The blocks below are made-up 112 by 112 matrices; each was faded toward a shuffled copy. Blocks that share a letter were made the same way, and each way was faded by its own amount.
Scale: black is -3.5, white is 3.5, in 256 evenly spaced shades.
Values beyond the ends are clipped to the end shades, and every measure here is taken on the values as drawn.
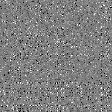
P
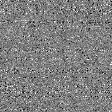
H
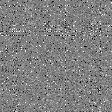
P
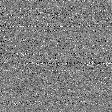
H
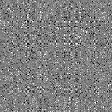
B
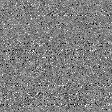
H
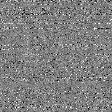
H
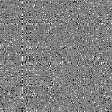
B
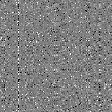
B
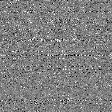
H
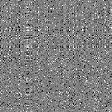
B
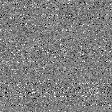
H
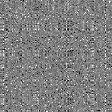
B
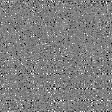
P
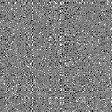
B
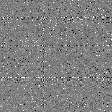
P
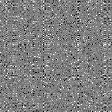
B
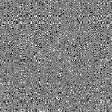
B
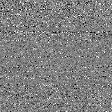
H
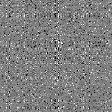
B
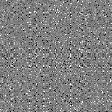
B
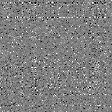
P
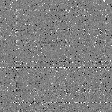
P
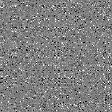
P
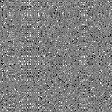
B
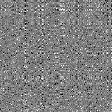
B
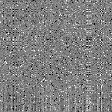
B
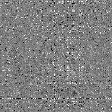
P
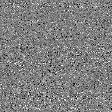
H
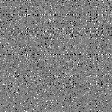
P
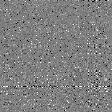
P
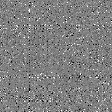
P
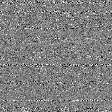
H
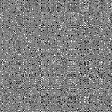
B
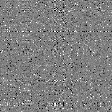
P
